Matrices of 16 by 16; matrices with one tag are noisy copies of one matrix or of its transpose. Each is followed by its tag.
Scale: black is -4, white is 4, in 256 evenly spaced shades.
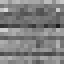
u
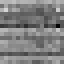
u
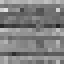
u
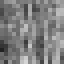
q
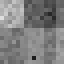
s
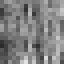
q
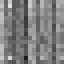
u
